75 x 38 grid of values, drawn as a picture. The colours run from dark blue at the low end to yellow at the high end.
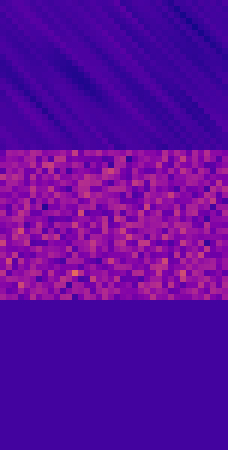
It is made of 3 by 1 panels. Panel 1,1: very low, slanting down to the right, faint in contrast. Panel 2,1: low, fine-grained. Panel 3,1: very low, flat.
